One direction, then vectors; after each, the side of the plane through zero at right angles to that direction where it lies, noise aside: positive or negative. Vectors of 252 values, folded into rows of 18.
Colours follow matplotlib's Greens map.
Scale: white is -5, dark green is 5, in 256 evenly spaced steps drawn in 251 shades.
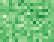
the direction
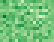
negative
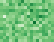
positive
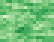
positive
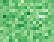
negative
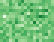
positive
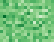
negative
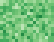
positive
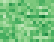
positive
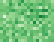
positive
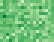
negative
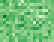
negative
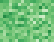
negative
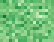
negative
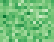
negative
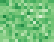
negative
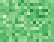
positive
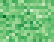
negative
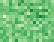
positive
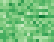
positive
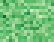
negative
